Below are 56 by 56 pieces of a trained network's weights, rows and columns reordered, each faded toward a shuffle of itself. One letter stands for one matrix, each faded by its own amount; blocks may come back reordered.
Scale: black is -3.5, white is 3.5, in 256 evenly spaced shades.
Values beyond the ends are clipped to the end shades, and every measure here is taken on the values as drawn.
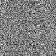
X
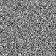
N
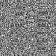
N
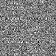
X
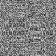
N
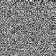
X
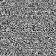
X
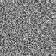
N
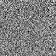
X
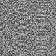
N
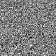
X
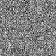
N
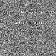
X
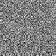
N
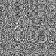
N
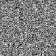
X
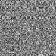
X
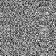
N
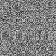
N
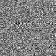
X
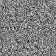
X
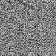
N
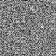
N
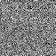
X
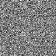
X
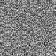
N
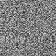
N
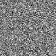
X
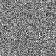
N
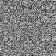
N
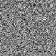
X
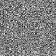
X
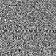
X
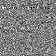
X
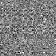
X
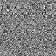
X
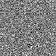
X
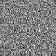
N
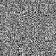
X
